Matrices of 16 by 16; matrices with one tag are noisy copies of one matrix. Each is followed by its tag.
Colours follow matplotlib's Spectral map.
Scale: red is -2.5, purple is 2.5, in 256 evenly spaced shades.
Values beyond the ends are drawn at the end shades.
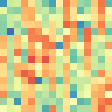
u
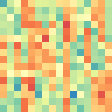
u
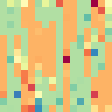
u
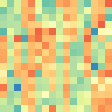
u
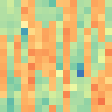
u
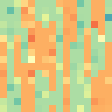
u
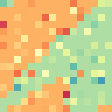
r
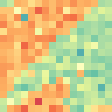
r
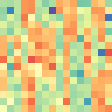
u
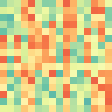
u
